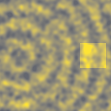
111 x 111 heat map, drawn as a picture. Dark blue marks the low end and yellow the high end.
Concentric rings centre on the middle left. An odd patch, higher than its surroundings, sits in the middle right. The middle right is the ninth with the highest average. No overall slope runs across the table.
